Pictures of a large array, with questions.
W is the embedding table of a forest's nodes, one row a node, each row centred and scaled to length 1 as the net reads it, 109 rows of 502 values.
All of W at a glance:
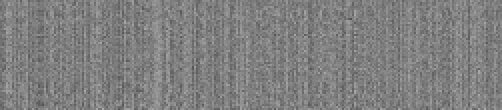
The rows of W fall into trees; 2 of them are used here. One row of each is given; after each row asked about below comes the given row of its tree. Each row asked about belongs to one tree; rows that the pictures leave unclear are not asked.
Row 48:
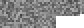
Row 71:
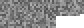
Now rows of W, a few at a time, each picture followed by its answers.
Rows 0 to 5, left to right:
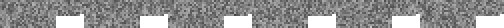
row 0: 48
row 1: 71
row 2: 48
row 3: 71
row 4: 71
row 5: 48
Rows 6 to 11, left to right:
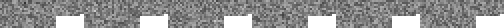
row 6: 48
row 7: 71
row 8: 71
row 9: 48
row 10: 48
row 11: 48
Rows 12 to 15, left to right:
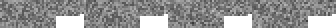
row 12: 48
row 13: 48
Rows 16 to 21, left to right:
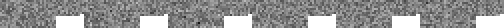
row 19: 48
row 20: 48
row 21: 71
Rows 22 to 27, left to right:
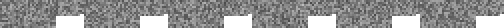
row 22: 71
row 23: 71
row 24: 71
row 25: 48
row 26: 71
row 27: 48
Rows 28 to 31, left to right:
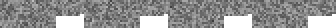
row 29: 48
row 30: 71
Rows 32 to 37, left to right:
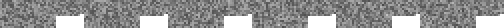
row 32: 48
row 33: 48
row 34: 71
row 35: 71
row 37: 48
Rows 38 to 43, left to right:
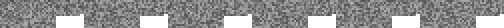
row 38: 71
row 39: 48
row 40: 71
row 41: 48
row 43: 48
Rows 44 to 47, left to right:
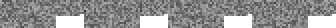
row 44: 48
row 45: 71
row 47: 71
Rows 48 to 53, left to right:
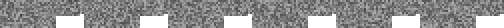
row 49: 71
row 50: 48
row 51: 48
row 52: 71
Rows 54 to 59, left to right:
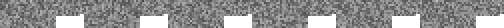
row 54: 48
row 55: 71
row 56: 48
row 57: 71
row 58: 48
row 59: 48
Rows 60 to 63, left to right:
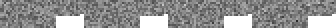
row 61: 48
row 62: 71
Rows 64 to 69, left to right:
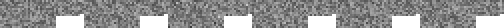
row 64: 71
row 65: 48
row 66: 48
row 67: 71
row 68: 48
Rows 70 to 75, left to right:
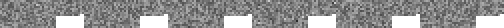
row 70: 48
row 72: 71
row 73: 71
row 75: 71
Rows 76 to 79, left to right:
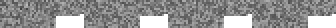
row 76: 71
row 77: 48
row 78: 71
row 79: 48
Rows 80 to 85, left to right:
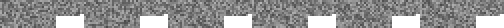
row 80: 48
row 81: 71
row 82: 48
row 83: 48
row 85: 48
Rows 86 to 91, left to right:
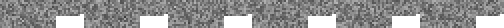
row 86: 48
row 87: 48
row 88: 71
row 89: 48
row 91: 48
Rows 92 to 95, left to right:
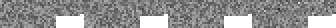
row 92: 48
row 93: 48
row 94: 71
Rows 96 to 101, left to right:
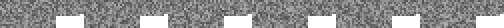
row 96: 71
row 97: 71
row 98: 71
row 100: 48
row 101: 71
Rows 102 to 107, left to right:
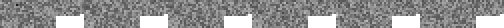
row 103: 48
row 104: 48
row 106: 48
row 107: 71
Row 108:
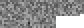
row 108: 71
